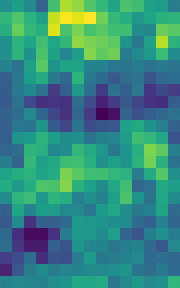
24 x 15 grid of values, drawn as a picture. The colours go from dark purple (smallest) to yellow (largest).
Ninth with the highest average: top middle. Stripes: horizontal, repeating 2 times. Average level on the scale: 50%.
